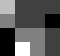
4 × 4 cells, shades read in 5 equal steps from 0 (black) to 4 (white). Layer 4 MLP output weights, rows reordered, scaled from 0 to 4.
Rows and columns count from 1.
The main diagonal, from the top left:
3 1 2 1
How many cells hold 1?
7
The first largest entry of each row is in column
1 1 2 2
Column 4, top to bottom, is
1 0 1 1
